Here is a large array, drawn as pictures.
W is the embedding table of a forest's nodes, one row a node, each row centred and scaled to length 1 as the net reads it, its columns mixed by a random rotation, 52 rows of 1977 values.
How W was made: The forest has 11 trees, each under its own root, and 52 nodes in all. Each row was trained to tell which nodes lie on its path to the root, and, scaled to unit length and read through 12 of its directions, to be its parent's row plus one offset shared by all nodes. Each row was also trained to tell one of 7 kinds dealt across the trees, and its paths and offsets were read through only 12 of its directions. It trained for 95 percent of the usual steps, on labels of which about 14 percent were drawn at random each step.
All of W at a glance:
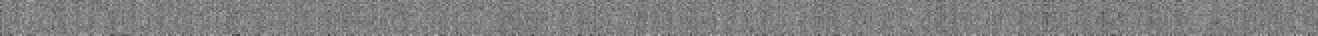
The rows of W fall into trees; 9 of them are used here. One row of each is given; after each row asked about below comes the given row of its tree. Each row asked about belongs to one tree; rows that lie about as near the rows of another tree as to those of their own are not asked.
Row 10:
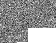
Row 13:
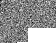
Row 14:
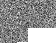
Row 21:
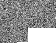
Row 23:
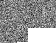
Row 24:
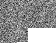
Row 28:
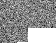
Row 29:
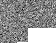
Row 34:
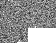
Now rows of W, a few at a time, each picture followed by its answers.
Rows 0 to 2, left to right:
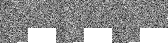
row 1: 24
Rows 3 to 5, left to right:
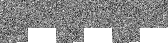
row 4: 23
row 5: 14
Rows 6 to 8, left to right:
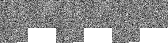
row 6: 13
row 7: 13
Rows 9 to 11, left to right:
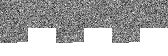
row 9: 28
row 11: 21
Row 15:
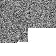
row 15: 34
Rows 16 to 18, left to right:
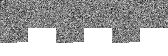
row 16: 23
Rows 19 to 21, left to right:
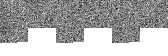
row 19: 28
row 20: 29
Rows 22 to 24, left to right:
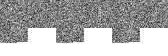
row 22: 14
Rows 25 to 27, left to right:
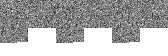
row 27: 13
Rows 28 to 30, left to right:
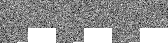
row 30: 10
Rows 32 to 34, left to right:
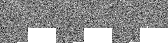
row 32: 28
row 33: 28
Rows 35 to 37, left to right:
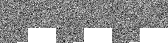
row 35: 23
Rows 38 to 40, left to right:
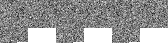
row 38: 14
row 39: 29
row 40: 13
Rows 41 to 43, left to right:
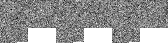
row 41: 28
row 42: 29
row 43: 34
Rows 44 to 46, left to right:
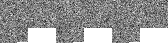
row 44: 29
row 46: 21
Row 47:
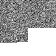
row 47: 29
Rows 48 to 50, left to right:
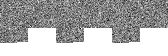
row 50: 14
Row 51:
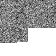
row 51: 34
